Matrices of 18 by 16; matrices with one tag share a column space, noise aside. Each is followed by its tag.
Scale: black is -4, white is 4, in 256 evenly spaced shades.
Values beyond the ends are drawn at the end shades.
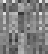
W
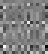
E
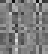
W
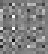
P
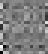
E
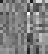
W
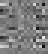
P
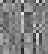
W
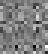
E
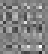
E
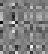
E
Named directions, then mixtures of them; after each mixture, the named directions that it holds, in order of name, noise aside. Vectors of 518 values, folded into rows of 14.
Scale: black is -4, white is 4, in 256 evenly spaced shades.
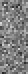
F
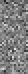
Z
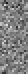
F, Z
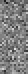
Z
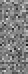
F, Z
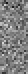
F, Z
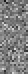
Z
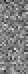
Z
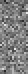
Z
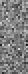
F, Z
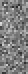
F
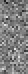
Z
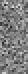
F, Z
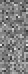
F, Z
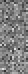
F, Z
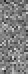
Z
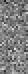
Z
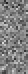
F, Z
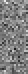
Z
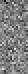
Z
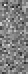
F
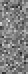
F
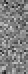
F, Z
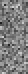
F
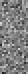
F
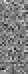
Z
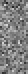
F, Z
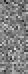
Z
